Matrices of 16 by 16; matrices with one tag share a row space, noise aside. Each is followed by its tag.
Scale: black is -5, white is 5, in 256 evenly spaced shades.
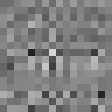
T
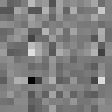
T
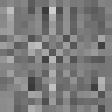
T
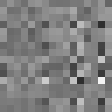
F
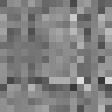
F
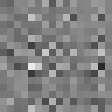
T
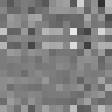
F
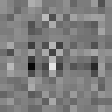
T
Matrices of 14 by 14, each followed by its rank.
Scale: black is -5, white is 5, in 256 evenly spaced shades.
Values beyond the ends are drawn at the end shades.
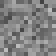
full rank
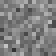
full rank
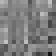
three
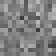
three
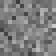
full rank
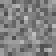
full rank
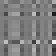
one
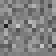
three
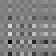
one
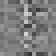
three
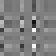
one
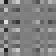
one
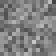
full rank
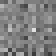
three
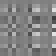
one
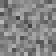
full rank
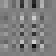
one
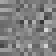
three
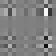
one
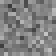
full rank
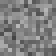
full rank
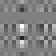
one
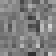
three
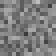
full rank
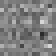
three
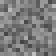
full rank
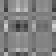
one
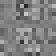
three
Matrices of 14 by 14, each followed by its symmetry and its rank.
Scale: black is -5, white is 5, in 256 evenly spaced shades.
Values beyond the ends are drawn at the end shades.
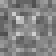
symmetric, rank three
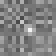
symmetric, rank three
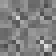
symmetric, rank three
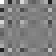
symmetric, rank one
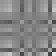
symmetric, rank one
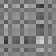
symmetric, rank one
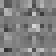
neither, rank two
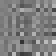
neither, rank two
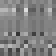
neither, rank two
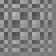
symmetric, rank one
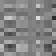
neither, rank two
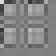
symmetric, rank one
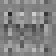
neither, rank two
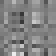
neither, rank two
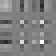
symmetric, rank one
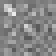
symmetric, rank three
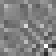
symmetric, rank three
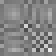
symmetric, rank three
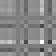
symmetric, rank one
